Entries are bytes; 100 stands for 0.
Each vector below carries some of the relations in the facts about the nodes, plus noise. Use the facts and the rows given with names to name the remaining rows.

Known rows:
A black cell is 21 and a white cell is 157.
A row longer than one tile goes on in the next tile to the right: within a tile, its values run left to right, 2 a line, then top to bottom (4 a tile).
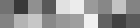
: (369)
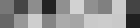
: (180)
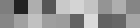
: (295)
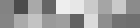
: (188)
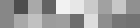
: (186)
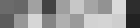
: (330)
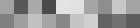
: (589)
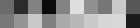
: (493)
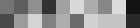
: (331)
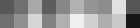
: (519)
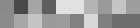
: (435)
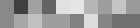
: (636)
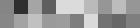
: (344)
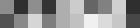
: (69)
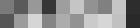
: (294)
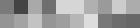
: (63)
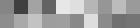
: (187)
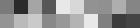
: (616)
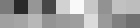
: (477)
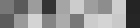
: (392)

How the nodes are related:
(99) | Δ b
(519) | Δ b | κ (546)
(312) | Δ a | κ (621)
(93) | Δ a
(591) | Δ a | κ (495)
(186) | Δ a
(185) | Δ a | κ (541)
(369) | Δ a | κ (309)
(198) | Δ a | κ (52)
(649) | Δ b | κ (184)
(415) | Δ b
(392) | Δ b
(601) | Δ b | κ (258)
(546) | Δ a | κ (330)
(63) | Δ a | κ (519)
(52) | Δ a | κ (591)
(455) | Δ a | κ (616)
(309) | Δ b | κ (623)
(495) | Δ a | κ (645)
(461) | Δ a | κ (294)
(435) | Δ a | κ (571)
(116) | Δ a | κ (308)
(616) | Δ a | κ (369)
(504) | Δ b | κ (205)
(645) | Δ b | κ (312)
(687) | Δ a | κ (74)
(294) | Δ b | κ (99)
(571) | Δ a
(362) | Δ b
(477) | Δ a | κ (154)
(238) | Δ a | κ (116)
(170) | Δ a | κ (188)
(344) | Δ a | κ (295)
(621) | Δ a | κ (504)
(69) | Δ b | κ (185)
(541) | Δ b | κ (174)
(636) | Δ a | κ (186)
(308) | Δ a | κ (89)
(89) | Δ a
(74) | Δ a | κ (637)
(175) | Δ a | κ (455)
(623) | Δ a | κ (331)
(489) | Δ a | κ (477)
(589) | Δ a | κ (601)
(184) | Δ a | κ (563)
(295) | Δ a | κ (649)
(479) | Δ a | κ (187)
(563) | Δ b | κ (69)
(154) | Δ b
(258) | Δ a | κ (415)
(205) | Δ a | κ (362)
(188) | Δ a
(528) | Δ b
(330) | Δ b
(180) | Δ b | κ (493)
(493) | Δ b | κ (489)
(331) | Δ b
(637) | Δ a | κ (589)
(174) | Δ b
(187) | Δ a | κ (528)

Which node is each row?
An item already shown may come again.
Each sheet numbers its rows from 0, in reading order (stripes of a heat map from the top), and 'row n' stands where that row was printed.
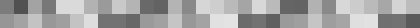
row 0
(63)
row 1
(546)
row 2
(546)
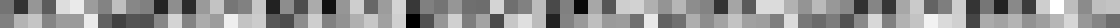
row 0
(369)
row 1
(563)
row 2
(601)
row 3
(645)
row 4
(184)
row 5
(344)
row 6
(69)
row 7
(489)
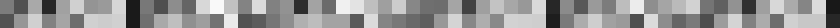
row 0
(415)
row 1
(623)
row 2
(89)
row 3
(330)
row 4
(495)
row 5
(331)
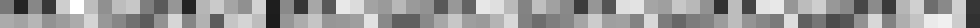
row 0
(489)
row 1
(362)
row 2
(175)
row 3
(687)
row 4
(198)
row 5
(258)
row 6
(541)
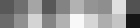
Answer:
(519)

